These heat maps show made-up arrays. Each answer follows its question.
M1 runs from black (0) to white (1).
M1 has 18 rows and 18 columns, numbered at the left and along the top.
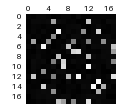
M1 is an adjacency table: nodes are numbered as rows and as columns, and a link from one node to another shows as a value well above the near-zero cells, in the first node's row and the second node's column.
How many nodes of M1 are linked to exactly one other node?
3
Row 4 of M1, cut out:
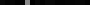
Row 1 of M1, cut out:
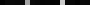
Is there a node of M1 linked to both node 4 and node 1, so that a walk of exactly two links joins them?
yes
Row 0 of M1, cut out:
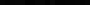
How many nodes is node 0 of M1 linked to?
0
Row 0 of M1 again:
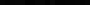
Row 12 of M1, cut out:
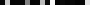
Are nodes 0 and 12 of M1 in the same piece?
no
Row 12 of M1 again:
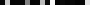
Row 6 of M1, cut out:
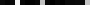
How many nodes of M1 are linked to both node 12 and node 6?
2
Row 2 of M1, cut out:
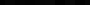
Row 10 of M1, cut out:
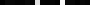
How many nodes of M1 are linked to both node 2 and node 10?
0
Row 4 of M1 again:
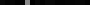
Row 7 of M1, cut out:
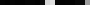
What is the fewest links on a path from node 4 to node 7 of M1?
3
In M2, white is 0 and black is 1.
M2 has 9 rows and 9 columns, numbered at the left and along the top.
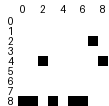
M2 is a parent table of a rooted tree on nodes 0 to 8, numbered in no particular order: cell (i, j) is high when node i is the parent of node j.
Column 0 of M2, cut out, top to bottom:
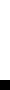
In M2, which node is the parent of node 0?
8
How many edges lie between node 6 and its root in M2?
2
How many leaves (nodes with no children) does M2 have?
6
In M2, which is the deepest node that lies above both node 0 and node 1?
8
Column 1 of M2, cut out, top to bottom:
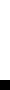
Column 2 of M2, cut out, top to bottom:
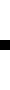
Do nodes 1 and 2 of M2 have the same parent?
no
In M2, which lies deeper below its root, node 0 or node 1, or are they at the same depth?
the same depth
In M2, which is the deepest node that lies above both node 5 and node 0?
8
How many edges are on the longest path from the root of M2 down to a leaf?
2
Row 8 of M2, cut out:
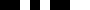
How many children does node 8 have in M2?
5
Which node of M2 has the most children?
8
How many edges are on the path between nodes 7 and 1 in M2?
4
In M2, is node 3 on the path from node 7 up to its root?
no
